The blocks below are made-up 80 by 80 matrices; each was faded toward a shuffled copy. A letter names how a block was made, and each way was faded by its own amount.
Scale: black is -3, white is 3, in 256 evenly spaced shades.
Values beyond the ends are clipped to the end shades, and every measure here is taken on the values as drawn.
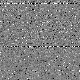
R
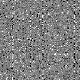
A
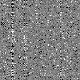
A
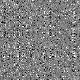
A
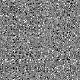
A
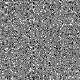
A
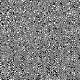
A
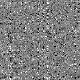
A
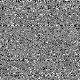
R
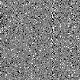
A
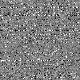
R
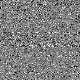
R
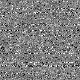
R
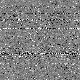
R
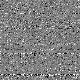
R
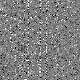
A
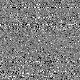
R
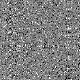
A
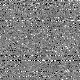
R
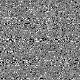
R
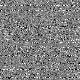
R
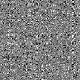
A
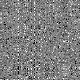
A
